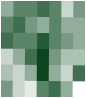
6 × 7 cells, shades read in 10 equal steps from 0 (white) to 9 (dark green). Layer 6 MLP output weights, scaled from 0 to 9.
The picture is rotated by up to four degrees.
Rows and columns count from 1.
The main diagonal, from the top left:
4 7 6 9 4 4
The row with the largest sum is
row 3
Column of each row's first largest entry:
4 2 4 4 4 5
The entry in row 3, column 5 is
6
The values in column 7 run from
0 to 7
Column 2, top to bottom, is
6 7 6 4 2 2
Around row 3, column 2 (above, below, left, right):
7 4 7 6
